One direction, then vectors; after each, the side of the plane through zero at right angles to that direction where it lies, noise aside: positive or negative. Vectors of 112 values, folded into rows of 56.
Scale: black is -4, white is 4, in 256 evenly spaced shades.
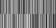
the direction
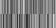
negative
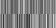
negative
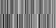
negative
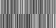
negative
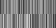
positive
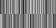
positive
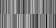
positive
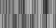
positive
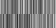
negative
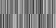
negative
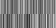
negative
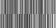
negative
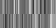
negative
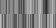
positive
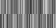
negative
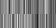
positive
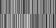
positive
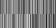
positive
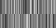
positive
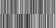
negative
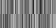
negative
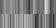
positive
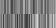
negative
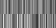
positive
